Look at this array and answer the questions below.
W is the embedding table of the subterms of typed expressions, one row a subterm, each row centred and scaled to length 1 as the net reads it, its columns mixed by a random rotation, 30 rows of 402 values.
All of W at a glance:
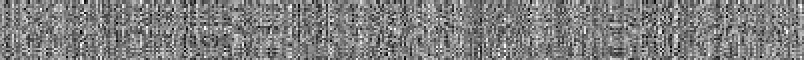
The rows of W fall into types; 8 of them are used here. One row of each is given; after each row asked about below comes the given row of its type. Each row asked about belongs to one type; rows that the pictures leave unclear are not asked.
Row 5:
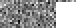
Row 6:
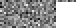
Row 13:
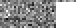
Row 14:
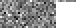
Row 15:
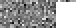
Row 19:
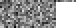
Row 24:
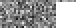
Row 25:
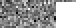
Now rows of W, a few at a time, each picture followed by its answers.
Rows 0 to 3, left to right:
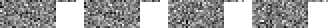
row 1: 6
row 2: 13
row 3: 19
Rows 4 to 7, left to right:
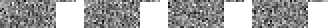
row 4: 5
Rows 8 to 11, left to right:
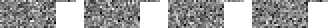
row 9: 25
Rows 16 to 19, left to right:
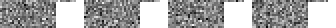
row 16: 15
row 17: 25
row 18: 6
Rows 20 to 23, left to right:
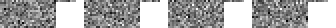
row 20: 15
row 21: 6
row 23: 25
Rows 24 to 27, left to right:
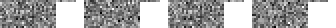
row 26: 24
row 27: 24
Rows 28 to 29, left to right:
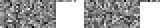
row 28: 19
